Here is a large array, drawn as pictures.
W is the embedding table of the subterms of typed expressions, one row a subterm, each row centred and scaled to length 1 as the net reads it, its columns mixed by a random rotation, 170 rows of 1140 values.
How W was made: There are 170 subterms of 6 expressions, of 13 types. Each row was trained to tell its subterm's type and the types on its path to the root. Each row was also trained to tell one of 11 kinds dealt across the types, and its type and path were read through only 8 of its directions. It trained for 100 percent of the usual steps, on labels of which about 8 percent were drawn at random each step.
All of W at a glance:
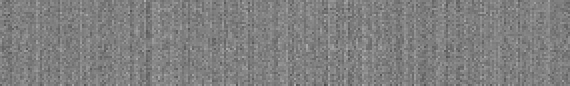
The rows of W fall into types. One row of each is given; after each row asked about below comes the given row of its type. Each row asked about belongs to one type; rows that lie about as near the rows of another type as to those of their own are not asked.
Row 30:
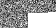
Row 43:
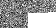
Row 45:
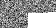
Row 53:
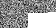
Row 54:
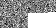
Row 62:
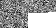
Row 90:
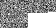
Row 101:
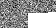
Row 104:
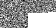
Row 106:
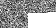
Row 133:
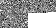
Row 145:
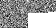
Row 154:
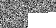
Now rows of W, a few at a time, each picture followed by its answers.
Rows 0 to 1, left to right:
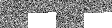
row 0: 133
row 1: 43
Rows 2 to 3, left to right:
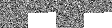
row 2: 145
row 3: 154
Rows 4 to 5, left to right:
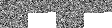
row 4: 53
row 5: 90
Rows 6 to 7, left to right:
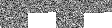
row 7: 53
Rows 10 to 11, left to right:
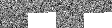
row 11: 101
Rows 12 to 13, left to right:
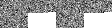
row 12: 54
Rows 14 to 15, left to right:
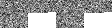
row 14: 30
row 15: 133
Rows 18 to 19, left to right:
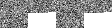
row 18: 90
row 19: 62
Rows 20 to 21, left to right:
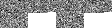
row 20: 53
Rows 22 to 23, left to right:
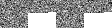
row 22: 106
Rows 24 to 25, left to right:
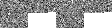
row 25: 90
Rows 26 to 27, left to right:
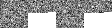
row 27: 133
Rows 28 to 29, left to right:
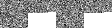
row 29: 43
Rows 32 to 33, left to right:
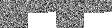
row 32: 145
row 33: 90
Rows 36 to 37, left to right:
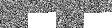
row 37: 45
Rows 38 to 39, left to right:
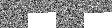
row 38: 43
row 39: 62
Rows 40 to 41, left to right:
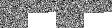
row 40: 30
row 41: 30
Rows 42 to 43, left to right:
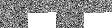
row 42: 106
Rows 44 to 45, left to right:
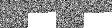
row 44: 90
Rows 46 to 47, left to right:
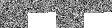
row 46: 43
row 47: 154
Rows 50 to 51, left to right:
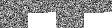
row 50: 54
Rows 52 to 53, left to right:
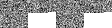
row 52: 101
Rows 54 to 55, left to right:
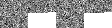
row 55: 145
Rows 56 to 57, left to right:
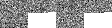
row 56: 45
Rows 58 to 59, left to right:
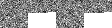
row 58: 30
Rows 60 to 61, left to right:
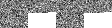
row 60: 133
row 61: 43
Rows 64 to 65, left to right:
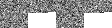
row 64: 101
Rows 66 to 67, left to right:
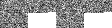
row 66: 54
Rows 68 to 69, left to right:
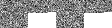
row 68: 43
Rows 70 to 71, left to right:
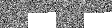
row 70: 106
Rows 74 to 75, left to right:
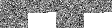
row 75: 54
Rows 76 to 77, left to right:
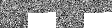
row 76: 45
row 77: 104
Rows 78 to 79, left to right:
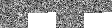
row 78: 154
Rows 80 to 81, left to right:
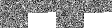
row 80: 30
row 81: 104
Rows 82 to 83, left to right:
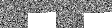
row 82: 62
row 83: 54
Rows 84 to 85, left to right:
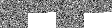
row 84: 53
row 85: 104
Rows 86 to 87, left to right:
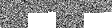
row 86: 90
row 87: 45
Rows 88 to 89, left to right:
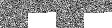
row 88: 30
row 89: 106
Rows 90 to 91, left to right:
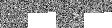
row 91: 154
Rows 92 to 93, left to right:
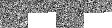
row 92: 30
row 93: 43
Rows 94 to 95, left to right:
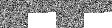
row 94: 101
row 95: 30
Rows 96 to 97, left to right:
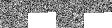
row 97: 154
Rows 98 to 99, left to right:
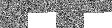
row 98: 43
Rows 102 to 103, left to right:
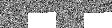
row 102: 101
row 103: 106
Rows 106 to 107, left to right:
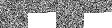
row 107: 45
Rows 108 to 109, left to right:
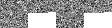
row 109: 90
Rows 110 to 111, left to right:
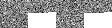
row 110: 54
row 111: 133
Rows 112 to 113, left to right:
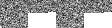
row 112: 30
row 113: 154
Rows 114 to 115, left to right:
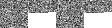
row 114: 106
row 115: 62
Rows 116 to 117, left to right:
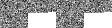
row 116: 90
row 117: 104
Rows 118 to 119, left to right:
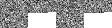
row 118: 101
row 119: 133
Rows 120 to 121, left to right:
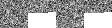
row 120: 133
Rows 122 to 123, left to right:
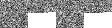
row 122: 54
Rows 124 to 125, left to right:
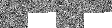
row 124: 43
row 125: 101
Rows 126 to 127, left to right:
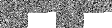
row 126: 90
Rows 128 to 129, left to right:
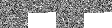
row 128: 62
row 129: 90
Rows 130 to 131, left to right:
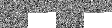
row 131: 45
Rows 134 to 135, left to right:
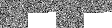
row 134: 30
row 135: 53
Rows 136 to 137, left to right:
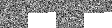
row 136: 101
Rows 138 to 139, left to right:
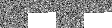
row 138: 62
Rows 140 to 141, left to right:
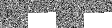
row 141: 154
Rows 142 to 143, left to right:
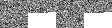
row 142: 54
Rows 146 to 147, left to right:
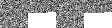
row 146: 30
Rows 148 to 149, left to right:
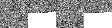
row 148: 101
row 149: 54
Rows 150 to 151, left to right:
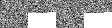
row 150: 45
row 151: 106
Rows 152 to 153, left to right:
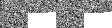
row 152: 54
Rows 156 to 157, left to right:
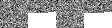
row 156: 145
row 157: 145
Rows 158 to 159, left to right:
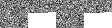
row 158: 106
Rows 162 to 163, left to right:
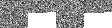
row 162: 43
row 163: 90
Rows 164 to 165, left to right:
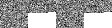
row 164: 101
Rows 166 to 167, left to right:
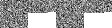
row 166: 43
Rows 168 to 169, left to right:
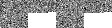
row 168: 101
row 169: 54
